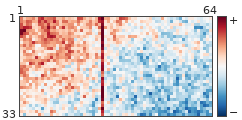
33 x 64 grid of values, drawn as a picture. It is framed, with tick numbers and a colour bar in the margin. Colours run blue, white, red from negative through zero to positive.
The bottom right is the ninth with the lowest average. The top left is the ninth with the highest average. Column 28 differs from the columns beside it. There is an overall slope up to the top left. There are no regular stripes.
